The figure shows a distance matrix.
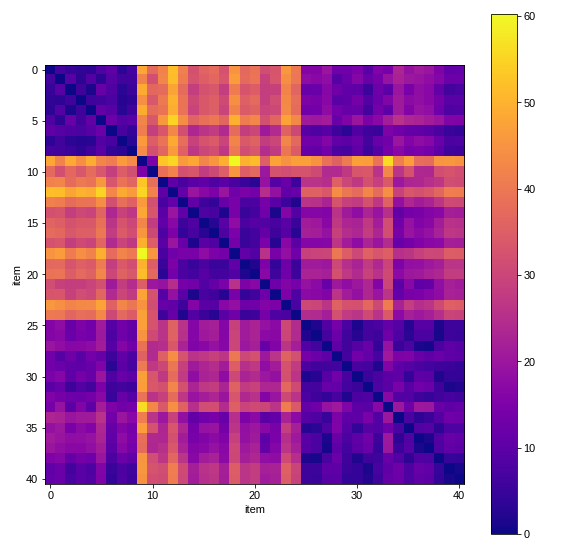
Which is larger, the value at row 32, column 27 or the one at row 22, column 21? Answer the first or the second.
the second
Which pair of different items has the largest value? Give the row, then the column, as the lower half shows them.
18, 9
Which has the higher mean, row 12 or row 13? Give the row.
12
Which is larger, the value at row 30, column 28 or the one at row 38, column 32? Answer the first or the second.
the first
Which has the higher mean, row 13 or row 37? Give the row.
13
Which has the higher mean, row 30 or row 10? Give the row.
10
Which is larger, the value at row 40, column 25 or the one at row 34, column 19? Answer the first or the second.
the second
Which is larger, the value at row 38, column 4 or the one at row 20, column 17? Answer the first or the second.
the first
